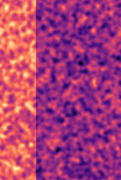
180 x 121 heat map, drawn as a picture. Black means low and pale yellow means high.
Stripes: none. Seam: vertical, 30% of the way across, the left part higher. Lone odd cells: none. Average level on the scale: 50%.
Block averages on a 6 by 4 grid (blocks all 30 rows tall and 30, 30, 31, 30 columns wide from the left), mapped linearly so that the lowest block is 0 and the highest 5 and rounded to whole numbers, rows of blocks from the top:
5 1 1 1 / 5 2 0 1 / 5 2 0 1 / 4 1 0 1 / 4 2 0 1 / 5 1 0 0
